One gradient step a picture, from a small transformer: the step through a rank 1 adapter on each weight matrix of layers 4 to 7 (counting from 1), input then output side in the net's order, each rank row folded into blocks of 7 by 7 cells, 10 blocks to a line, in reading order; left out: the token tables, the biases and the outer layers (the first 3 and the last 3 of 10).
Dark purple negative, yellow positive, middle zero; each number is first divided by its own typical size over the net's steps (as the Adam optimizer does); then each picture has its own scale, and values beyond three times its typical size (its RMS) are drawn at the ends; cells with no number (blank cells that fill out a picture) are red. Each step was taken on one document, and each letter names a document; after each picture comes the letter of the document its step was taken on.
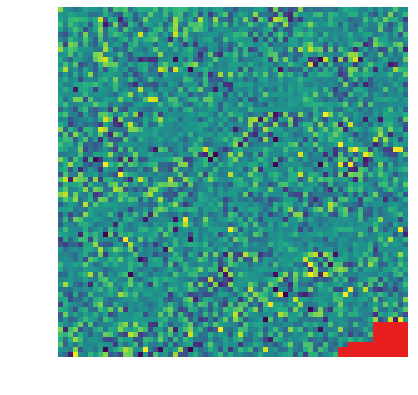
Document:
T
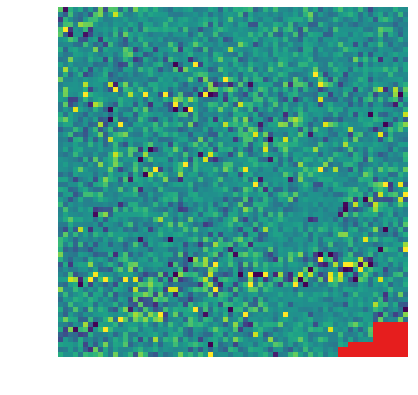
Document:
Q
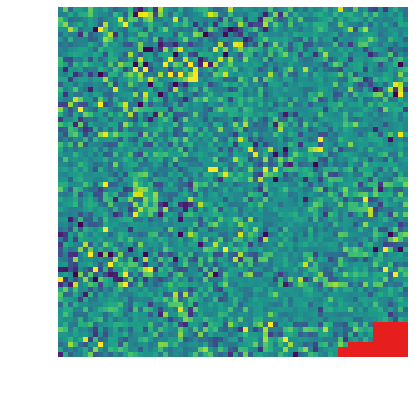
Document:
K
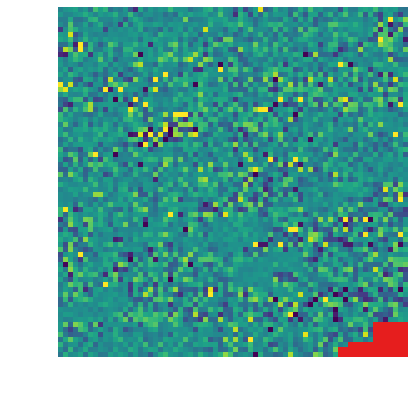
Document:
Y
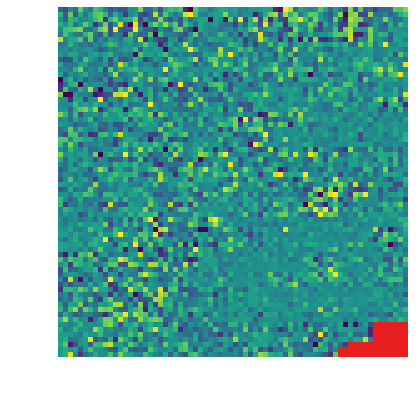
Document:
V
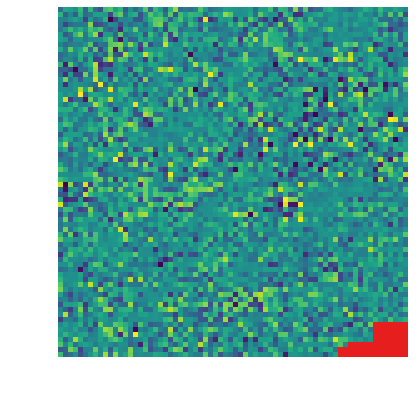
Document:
T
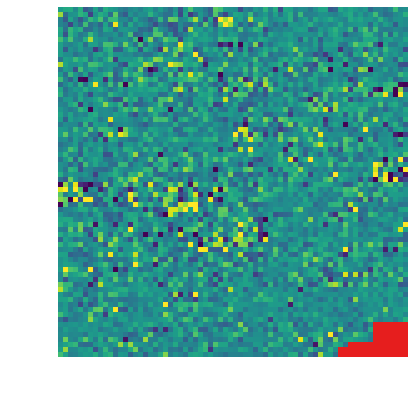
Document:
K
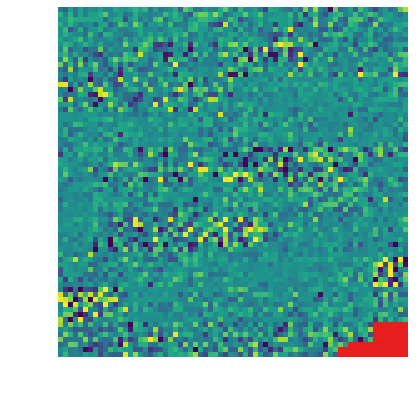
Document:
V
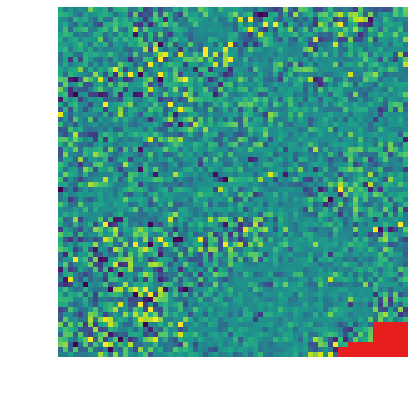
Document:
V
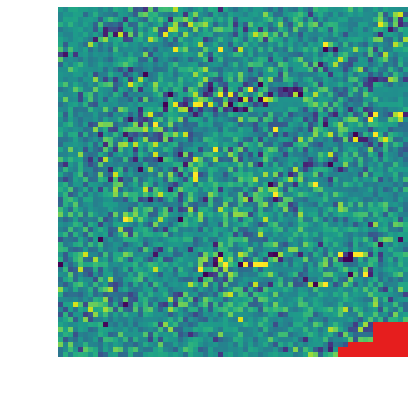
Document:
T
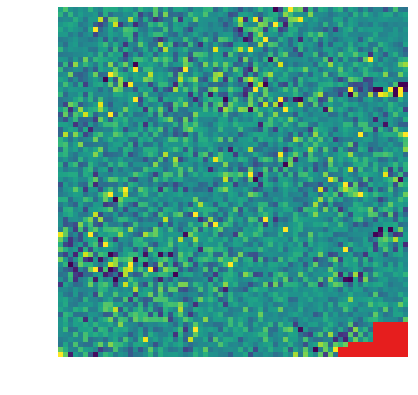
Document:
K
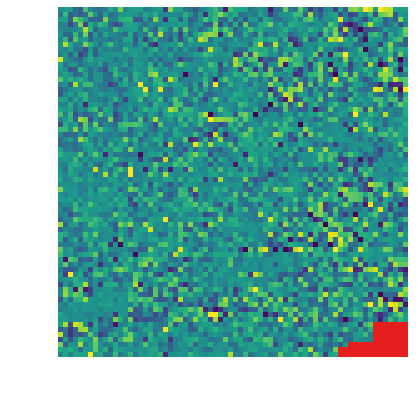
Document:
Y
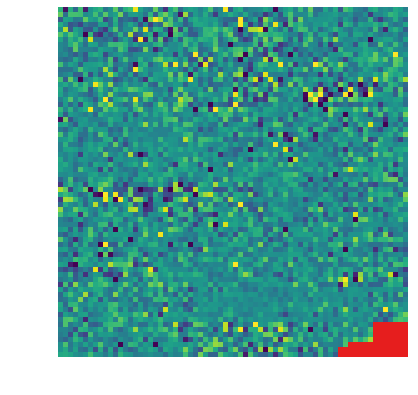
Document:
K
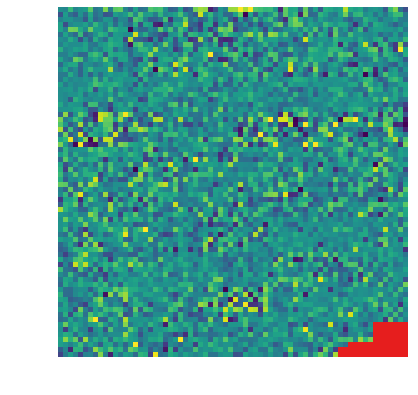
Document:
T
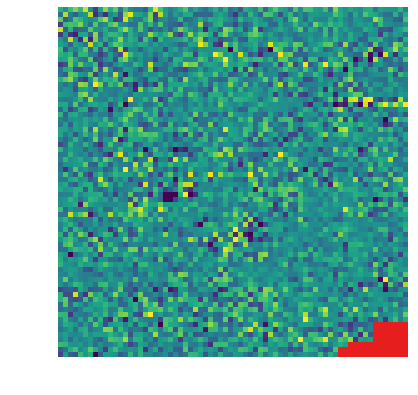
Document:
T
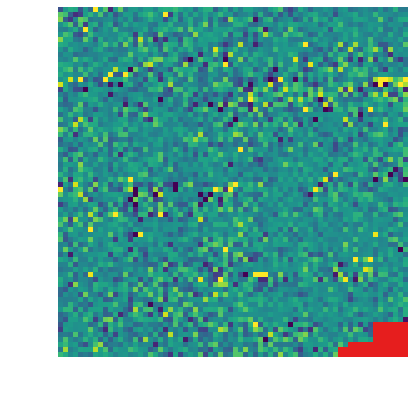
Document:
K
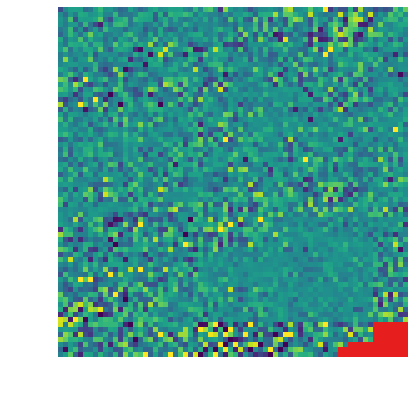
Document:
V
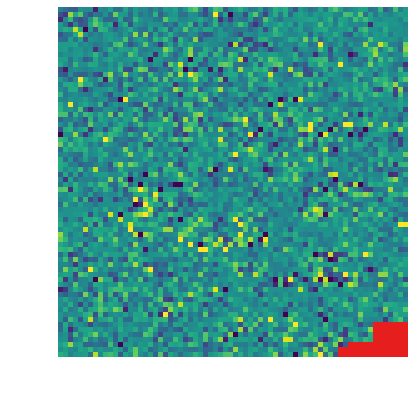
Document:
K
